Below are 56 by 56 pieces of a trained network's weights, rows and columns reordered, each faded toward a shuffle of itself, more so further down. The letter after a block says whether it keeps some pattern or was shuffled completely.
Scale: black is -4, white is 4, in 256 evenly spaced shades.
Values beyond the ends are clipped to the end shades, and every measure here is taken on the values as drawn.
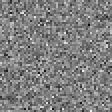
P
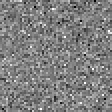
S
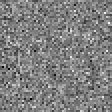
S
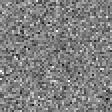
S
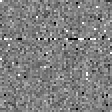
P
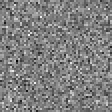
P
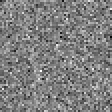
S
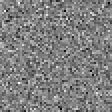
S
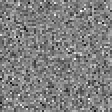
S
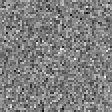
S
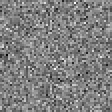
S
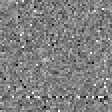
P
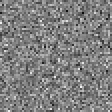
P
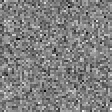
S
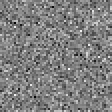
P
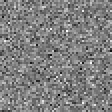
P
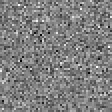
P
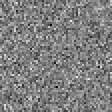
P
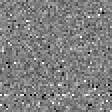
P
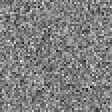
S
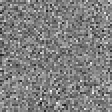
P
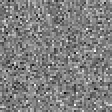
S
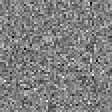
P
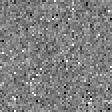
S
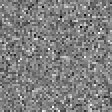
P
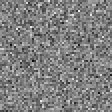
S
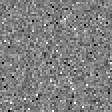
S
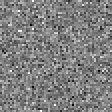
S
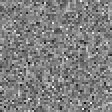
S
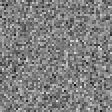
S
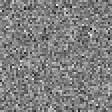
S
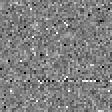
P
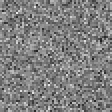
S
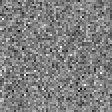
S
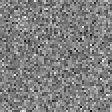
S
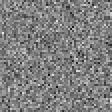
P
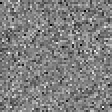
P
